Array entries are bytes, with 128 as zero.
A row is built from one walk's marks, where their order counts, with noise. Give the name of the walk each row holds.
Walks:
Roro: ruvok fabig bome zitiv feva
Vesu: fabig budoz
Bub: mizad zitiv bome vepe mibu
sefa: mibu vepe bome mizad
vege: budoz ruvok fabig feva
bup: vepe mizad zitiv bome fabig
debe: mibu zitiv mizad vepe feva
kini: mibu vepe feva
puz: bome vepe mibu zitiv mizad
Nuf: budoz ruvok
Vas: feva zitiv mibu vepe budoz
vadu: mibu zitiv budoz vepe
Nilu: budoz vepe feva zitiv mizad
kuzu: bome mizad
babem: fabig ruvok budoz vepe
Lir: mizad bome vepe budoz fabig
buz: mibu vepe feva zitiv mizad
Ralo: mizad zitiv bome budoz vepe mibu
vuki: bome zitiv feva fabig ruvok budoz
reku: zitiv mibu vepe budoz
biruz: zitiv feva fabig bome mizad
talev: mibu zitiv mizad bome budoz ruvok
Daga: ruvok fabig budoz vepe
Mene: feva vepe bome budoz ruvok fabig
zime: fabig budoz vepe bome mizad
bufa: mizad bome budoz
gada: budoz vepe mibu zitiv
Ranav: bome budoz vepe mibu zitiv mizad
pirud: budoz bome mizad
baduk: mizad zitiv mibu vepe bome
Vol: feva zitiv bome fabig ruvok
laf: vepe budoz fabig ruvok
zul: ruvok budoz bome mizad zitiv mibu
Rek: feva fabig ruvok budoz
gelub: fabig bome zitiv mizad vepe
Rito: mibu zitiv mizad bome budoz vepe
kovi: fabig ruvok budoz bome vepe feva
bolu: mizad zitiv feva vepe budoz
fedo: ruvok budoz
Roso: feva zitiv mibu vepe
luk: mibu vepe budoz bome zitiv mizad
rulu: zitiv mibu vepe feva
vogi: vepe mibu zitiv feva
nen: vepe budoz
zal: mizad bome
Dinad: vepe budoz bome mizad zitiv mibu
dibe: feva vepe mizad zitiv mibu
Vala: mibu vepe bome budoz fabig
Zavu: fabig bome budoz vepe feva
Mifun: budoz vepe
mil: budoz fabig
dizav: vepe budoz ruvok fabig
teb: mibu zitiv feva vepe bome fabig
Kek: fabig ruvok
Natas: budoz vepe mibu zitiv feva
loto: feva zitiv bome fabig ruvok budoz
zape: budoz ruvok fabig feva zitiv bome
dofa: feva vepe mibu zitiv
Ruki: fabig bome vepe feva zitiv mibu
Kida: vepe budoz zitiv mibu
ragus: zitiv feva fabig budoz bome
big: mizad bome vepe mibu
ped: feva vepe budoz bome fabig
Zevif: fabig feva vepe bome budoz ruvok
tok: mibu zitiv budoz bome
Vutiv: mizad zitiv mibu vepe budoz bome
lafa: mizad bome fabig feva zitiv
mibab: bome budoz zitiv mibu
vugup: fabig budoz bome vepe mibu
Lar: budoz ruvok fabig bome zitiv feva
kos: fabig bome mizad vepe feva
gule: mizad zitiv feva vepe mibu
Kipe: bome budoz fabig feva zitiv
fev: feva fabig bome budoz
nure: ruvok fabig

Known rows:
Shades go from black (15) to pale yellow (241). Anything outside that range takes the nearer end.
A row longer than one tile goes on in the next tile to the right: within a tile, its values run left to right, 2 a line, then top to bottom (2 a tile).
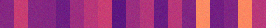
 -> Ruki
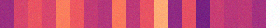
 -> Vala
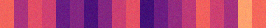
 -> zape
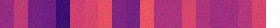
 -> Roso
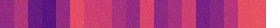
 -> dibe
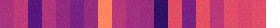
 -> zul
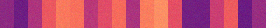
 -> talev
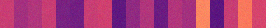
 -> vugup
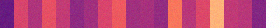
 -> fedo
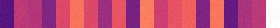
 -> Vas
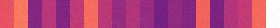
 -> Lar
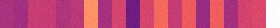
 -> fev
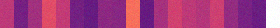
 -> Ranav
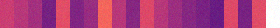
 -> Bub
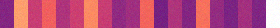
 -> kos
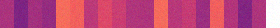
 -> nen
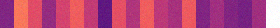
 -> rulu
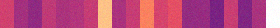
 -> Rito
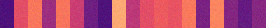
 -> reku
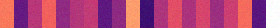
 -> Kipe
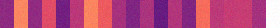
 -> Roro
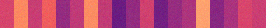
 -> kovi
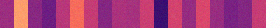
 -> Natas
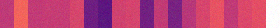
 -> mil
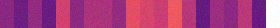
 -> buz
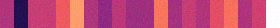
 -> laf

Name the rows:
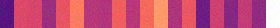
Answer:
teb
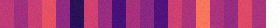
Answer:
zime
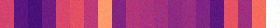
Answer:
Dinad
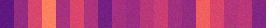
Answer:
Kek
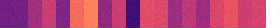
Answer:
Vol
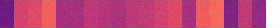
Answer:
Vesu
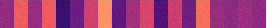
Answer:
gelub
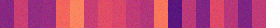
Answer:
bup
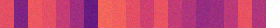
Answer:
tok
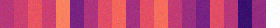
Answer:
bufa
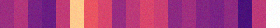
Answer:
vogi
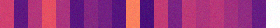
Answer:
kuzu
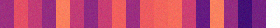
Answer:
bolu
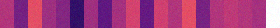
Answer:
biruz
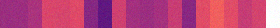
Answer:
Nuf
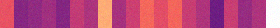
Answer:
vadu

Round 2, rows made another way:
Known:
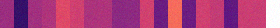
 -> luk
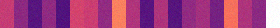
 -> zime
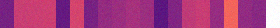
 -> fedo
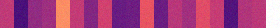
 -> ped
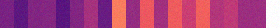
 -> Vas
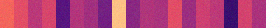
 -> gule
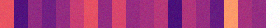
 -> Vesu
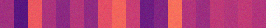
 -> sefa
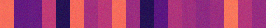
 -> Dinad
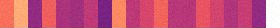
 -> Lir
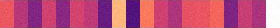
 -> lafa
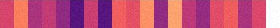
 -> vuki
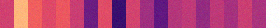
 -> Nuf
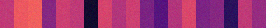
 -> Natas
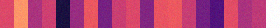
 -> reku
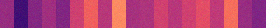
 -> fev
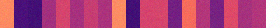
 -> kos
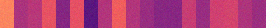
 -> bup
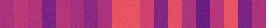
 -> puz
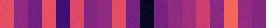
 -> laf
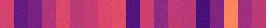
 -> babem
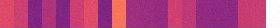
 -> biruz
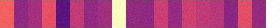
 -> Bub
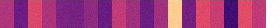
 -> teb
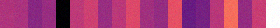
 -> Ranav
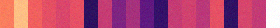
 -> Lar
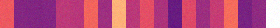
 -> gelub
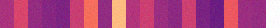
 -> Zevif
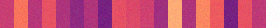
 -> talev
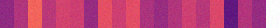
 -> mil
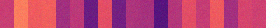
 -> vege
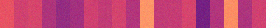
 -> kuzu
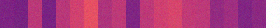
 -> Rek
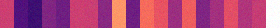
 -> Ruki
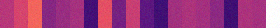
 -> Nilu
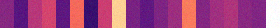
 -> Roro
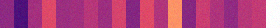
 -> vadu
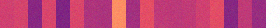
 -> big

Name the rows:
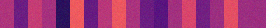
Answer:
zul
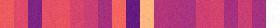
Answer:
bufa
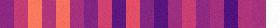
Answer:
Mifun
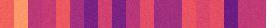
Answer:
pirud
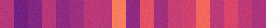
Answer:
loto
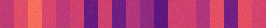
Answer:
zape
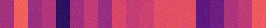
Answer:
rulu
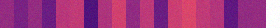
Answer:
dofa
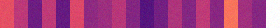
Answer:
nen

